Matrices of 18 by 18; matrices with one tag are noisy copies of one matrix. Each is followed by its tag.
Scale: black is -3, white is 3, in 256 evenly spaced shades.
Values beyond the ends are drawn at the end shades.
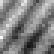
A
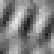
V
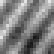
A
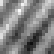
A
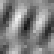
V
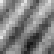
A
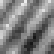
A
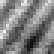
A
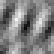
V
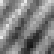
A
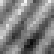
A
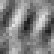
V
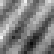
A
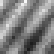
A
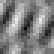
V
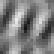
V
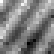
A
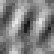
V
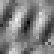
V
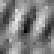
V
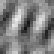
V
